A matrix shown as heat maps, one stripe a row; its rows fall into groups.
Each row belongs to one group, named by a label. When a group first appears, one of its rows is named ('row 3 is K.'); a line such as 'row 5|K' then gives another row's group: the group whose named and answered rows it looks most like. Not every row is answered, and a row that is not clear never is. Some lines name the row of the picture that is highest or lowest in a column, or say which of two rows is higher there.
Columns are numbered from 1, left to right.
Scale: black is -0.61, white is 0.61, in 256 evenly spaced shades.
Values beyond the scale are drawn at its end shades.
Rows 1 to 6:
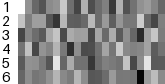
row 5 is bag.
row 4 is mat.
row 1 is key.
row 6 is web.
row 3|web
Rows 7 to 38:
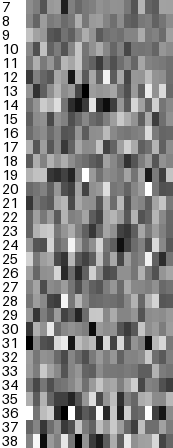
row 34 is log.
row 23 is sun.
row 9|key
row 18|sun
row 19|key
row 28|bag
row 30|sun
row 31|web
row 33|sun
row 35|key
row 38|mat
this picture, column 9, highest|19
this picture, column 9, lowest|13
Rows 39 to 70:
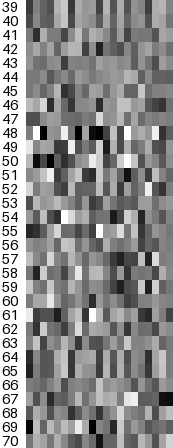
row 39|web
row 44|log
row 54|bag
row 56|bag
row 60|sun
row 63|mat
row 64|web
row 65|web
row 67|log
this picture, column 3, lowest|48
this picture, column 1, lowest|69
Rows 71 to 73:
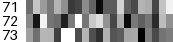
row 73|bag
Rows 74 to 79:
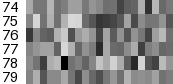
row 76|web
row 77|bag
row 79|mat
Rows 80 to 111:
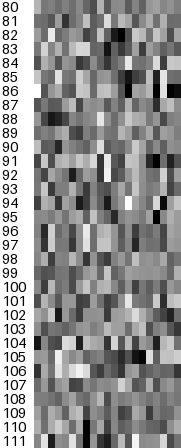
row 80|key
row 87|web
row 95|web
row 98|mat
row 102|log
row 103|log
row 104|web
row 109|bag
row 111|mat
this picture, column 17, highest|105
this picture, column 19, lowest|94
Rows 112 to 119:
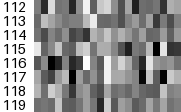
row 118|sun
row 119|sun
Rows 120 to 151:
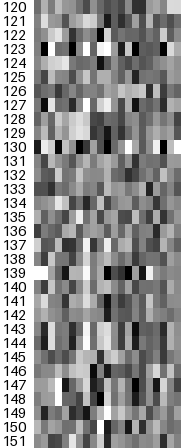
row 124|sun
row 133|log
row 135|bag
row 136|web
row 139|key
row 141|key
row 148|sun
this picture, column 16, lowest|139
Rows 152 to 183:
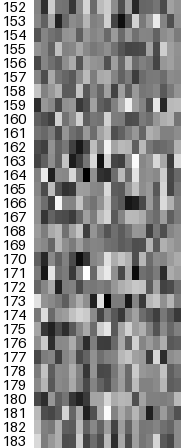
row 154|web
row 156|web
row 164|mat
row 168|bag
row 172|log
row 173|key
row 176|mat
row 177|log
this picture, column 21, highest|163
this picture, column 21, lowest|174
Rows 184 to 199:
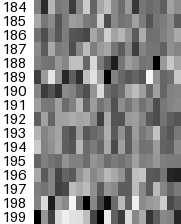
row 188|web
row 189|key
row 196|log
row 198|mat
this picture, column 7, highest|199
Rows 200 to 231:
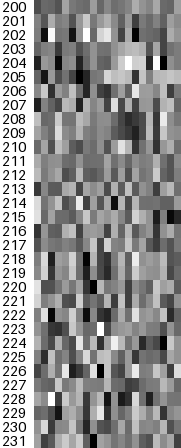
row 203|log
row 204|log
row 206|mat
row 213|web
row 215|log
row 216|web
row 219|mat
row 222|mat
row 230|mat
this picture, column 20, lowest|215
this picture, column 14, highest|204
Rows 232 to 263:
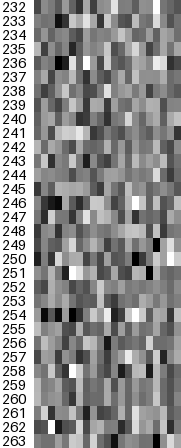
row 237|mat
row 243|mat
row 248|log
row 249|web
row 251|bag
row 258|bag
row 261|mat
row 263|web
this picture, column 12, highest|232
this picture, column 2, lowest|254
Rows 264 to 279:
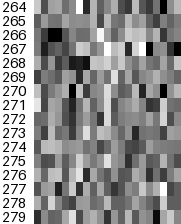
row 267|log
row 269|web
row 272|sun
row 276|bag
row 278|sun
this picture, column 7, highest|264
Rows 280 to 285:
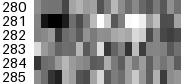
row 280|bag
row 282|log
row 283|key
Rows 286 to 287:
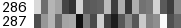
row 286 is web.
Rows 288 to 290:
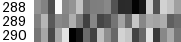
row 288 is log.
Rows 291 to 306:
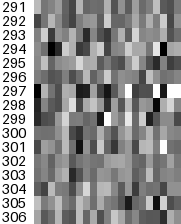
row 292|sun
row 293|mat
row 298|web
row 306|bag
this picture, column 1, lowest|297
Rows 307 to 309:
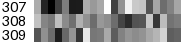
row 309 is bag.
